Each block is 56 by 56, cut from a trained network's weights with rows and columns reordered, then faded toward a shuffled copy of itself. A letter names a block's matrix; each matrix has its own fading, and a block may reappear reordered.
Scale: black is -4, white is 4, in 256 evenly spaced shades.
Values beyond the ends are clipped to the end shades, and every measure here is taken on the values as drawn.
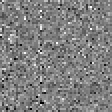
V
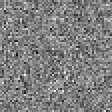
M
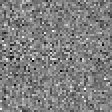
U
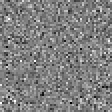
U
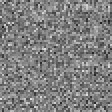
M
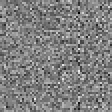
M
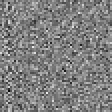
M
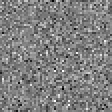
U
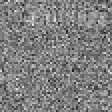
M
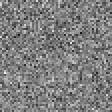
M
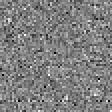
U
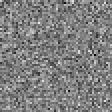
M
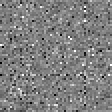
V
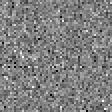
U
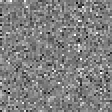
V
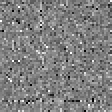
V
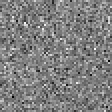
U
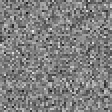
M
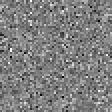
V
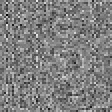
M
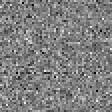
U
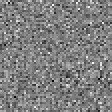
U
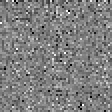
V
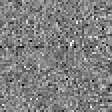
U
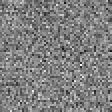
M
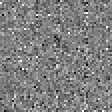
V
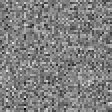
M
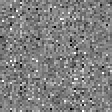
V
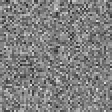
M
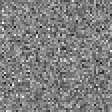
U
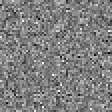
U
